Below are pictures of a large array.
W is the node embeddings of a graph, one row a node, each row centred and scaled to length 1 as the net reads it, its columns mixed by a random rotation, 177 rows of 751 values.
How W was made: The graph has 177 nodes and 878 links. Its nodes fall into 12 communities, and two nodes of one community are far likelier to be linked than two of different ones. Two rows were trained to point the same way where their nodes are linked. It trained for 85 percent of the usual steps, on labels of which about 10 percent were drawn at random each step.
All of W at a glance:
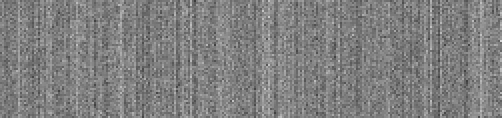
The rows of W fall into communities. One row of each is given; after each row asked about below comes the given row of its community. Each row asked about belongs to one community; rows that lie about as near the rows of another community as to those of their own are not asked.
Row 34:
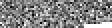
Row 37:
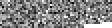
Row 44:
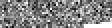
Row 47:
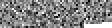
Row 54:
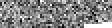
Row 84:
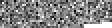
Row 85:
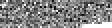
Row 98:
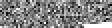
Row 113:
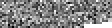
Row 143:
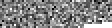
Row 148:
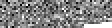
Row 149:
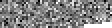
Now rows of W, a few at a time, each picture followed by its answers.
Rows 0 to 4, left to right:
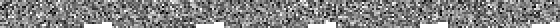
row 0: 143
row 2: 84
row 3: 47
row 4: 85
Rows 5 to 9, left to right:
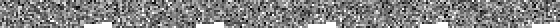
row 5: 54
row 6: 47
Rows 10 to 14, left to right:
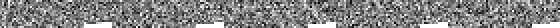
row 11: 34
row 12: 84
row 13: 84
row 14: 149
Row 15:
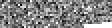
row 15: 98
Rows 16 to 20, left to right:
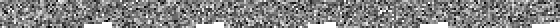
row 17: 98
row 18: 113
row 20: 98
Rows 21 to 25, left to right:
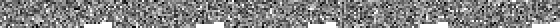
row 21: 44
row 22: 34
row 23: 37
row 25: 113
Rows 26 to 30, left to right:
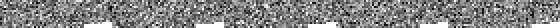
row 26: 85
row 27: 98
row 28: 34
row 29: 148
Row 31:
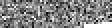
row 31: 47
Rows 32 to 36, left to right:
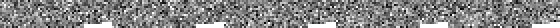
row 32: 54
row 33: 98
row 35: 47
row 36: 47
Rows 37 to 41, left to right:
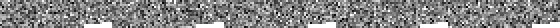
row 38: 85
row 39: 47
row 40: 54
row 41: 149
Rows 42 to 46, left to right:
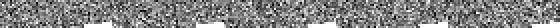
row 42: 98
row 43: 34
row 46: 84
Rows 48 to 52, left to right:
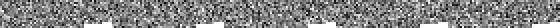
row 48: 149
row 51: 149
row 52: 34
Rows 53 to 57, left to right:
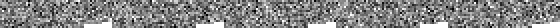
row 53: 148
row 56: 54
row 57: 84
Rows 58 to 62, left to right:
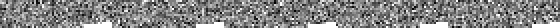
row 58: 85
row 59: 113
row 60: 47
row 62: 37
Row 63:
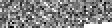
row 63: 37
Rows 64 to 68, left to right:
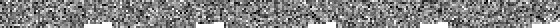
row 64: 113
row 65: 54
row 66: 149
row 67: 113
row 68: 149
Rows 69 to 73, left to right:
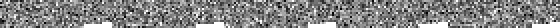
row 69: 37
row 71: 113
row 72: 85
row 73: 37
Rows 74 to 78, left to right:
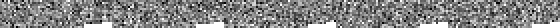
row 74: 54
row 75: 34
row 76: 34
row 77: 113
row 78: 44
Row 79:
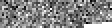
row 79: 34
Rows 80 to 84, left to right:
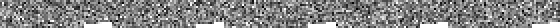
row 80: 54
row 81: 44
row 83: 37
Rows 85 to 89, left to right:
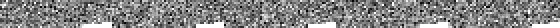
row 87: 143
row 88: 44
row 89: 148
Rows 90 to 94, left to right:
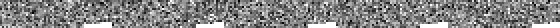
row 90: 44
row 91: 37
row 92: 47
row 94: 143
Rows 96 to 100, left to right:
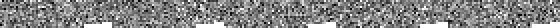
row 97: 84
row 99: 98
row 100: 37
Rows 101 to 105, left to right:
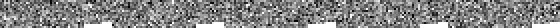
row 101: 44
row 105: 113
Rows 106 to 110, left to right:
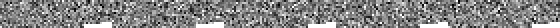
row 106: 44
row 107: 113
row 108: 113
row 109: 84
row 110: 44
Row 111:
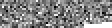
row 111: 47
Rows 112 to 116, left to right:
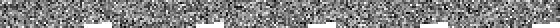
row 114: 47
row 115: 34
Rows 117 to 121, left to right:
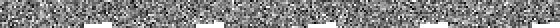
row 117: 143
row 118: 143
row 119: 84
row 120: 149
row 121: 47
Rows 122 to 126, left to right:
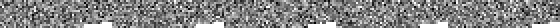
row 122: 34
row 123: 148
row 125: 98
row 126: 84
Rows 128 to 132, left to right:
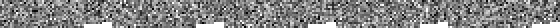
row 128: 148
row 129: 84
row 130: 34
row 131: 44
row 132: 149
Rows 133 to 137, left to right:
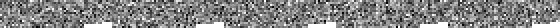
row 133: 113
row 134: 113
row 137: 149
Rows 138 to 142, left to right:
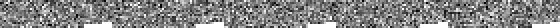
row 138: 44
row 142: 98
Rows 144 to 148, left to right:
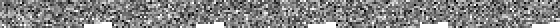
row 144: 34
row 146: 85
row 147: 37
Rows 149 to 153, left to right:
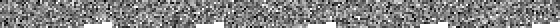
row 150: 98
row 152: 54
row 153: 37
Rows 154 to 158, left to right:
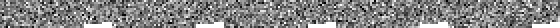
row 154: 47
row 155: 148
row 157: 37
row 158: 98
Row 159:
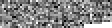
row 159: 98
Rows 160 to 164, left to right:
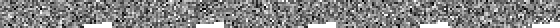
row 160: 34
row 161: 148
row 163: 84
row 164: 149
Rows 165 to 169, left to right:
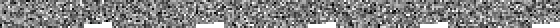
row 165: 37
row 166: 47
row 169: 113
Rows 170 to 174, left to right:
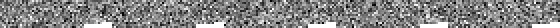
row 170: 113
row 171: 148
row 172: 37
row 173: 84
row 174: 84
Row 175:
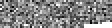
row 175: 34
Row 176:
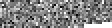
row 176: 37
